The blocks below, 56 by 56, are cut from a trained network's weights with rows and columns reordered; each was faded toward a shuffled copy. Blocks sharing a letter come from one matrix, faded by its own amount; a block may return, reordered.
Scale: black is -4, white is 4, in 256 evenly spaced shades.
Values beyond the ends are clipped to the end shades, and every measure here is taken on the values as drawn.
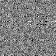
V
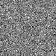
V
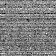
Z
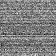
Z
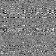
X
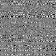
X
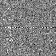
V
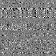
X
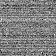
Z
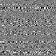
X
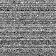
Z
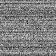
Z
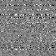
X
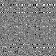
X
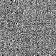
V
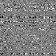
X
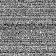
Z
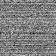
Z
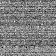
Z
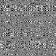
X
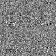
V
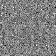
V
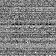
Z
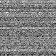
Z
